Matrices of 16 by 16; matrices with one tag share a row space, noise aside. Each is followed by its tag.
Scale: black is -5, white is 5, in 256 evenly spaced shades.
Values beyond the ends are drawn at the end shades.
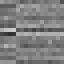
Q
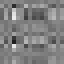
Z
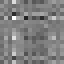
Z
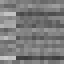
Q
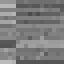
Q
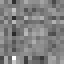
Z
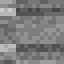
Q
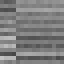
Q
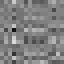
Z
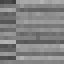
Q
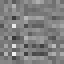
Z
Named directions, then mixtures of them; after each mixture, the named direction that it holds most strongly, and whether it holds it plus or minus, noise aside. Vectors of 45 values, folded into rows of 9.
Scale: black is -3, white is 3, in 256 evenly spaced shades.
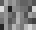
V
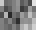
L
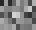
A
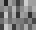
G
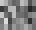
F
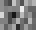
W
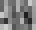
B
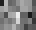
L, minus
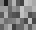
G, plus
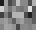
A, plus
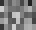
A, plus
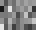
V, minus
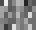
G, minus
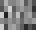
G, minus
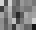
A, minus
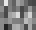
G, minus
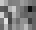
F, plus
